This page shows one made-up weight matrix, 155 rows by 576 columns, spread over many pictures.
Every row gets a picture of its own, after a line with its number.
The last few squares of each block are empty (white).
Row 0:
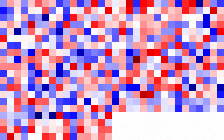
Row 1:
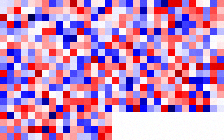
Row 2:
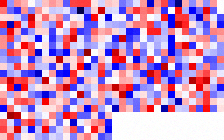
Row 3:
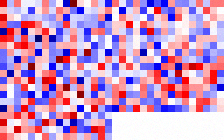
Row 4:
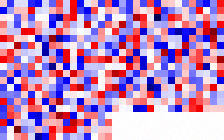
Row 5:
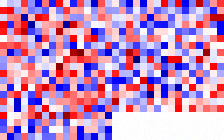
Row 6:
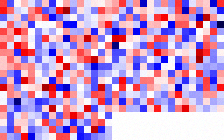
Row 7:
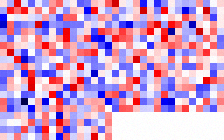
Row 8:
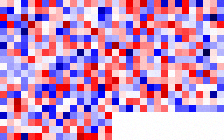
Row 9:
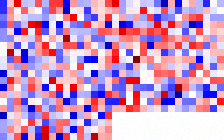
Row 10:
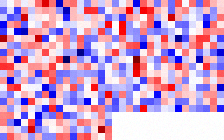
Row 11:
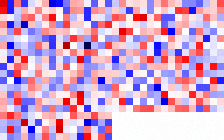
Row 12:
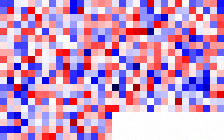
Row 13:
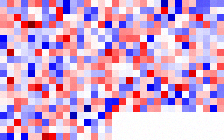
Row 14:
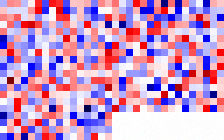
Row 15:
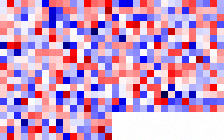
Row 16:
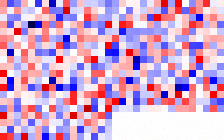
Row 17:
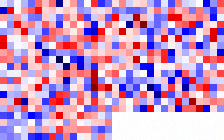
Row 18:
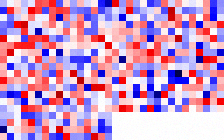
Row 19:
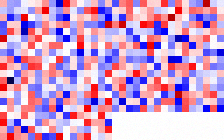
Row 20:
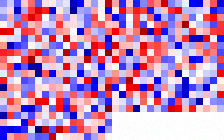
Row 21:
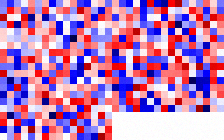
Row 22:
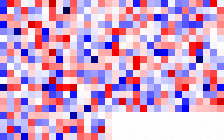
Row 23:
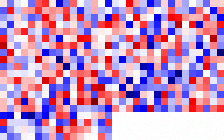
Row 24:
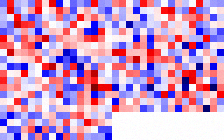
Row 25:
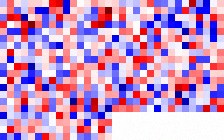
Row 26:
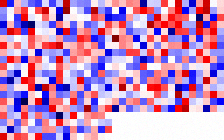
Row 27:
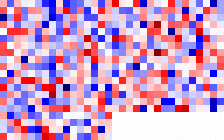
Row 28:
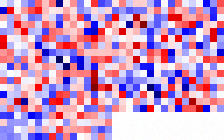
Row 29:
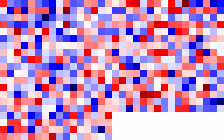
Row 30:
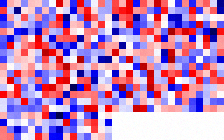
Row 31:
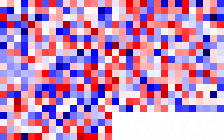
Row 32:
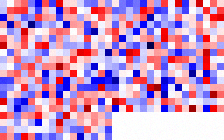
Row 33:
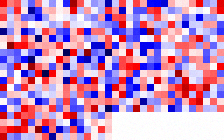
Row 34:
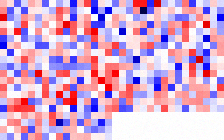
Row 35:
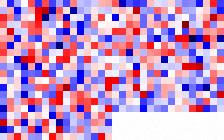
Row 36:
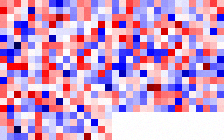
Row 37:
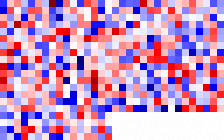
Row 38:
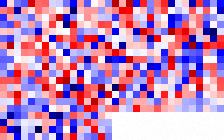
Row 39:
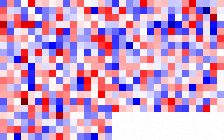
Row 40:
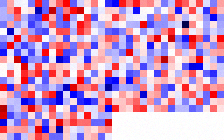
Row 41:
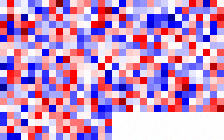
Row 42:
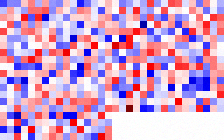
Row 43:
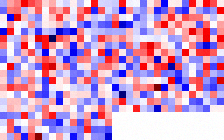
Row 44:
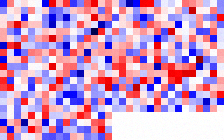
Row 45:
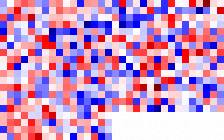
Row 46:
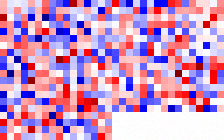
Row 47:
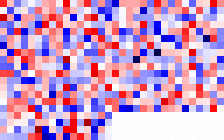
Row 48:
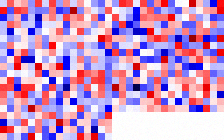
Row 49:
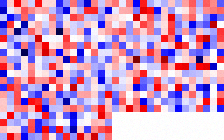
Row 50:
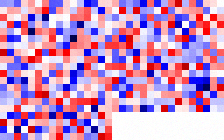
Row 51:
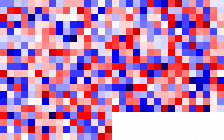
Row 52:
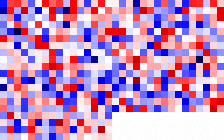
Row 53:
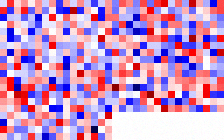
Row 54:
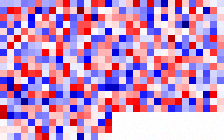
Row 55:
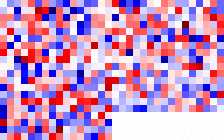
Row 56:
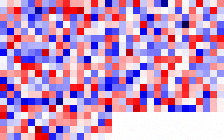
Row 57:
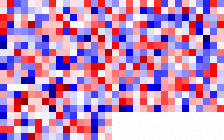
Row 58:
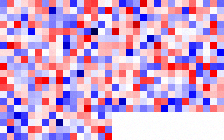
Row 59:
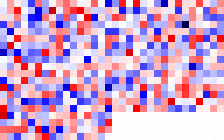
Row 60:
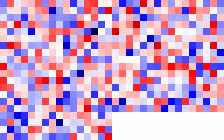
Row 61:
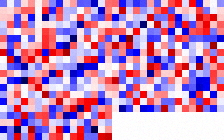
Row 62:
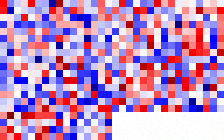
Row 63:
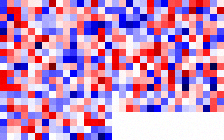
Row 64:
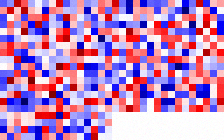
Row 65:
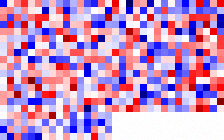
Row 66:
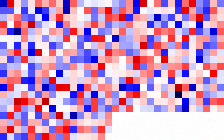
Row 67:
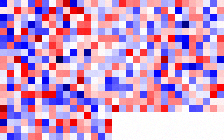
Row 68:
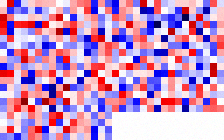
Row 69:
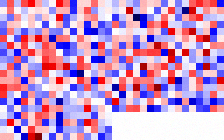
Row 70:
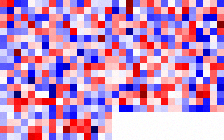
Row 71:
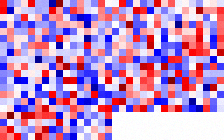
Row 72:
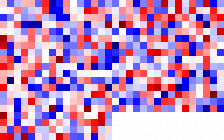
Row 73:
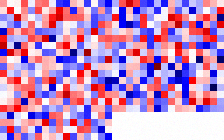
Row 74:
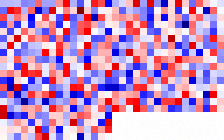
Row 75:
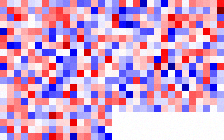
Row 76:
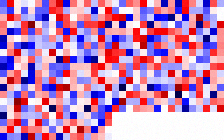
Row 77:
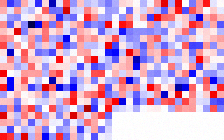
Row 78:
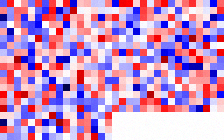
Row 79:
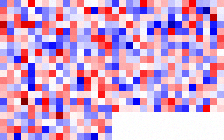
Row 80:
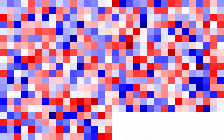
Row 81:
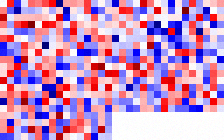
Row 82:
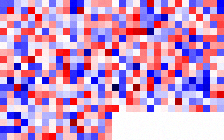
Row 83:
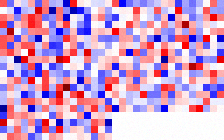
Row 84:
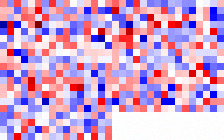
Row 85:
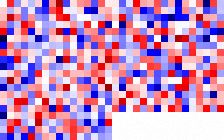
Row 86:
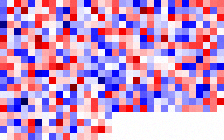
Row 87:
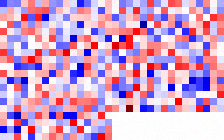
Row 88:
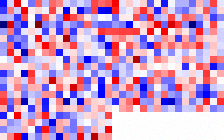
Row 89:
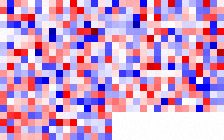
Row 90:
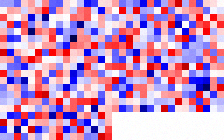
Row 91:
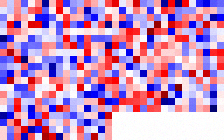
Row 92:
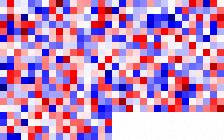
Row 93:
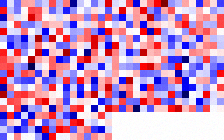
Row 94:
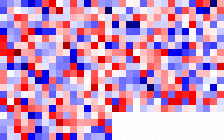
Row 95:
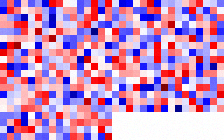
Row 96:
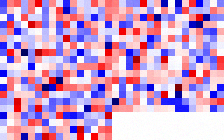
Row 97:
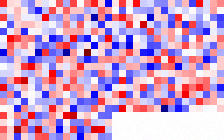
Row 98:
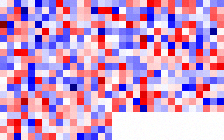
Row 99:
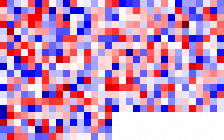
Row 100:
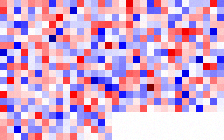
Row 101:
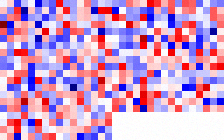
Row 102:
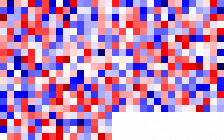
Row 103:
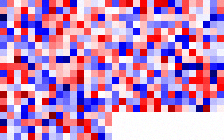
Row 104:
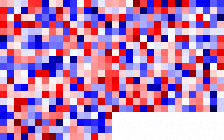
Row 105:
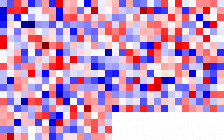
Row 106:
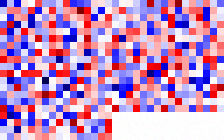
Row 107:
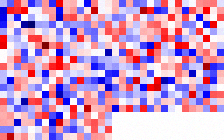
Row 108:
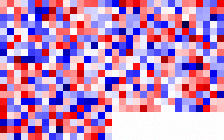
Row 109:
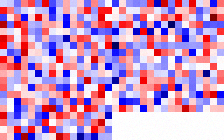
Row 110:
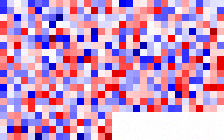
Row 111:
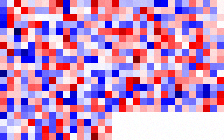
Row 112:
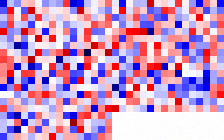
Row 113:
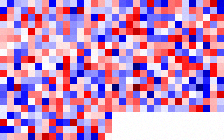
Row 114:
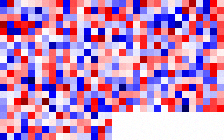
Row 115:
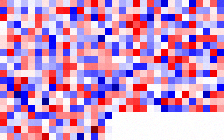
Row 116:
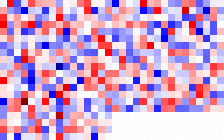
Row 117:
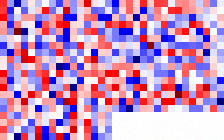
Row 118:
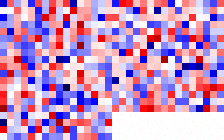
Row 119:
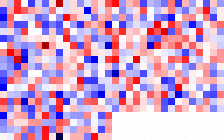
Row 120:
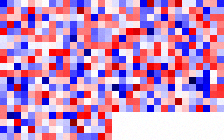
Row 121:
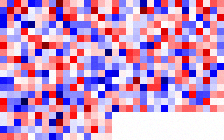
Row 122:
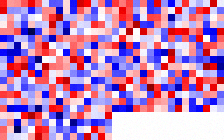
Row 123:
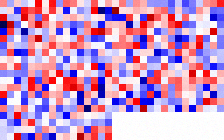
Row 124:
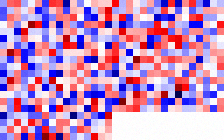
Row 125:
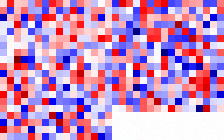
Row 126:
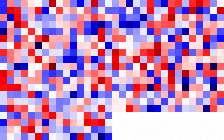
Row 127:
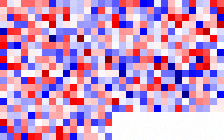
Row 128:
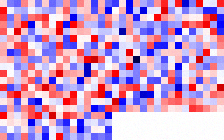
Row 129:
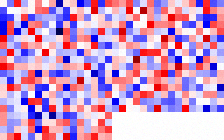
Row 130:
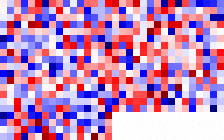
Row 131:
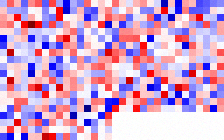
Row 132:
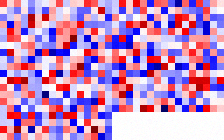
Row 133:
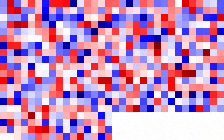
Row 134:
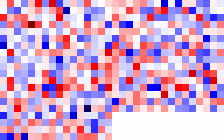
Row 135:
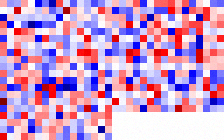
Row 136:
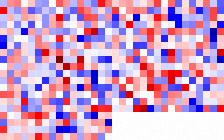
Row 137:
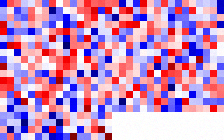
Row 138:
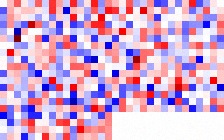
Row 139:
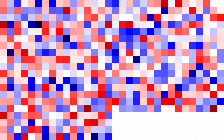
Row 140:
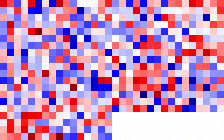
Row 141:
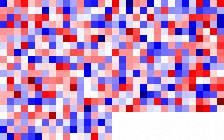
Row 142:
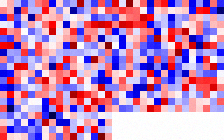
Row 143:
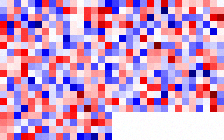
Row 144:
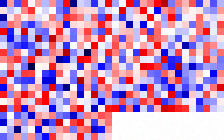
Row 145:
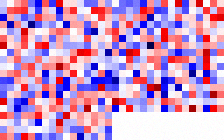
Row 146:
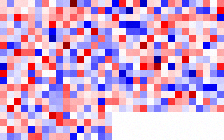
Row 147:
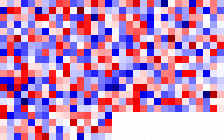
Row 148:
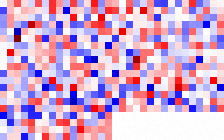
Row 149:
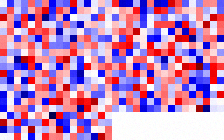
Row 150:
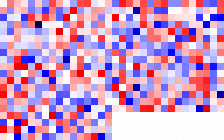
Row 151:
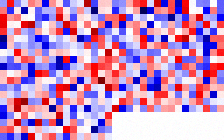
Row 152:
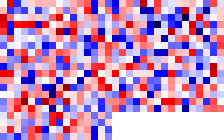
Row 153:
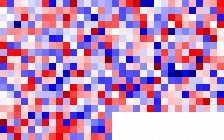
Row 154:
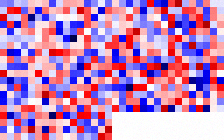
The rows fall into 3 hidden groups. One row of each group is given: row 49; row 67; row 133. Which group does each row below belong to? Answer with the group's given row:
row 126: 133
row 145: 49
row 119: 49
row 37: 133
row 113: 67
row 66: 49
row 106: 67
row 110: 133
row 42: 67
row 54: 67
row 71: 133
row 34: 49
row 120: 67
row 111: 49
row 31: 49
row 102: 67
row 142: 133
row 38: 133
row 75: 133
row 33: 67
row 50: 67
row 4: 133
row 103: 67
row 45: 133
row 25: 49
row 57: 49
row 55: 67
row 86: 49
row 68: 49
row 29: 49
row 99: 67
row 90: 67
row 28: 133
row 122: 133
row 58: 133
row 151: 49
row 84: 49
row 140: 133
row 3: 67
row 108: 67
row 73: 133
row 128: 49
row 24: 133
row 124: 49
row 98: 49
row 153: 133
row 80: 67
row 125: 67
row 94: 133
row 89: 133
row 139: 49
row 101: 49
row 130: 49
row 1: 67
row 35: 67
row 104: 49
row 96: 49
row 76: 49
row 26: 49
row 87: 67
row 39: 49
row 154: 67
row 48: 67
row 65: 49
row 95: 133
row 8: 49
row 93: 67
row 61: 67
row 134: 49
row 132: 67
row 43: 133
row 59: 67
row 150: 67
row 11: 133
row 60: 133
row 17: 133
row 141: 49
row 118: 67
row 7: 49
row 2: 67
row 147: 67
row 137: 133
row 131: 49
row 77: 49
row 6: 49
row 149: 67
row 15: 133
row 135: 49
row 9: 49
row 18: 133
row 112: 67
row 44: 133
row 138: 49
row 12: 67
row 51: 67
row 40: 67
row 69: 133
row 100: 133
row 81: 49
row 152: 49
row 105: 49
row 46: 67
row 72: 49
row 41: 49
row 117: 49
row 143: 49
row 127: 133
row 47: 49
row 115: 67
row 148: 49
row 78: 67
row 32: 49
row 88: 49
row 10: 49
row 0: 49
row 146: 133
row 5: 49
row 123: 49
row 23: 133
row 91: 49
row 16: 49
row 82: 67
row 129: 49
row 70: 49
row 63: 133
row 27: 49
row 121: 49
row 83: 67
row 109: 49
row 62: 133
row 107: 49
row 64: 49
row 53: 67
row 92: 49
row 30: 133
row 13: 49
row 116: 49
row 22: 49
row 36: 133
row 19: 49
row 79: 49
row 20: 67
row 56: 67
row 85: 49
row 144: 67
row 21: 67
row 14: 49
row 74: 67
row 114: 49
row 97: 67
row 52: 49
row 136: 133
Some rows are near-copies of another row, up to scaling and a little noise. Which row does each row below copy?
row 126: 63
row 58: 60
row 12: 82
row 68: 152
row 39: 79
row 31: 8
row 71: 62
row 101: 98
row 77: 16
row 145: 32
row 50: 90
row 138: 148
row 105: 107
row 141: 65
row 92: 41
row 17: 28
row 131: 13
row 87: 42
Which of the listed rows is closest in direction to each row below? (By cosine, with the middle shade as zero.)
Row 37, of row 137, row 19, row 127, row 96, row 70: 137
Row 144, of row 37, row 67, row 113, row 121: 67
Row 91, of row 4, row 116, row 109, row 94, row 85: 85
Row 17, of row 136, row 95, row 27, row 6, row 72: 95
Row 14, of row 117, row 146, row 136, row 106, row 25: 25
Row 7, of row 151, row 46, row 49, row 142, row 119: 119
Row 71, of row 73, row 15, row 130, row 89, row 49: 89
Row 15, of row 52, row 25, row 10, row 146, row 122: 122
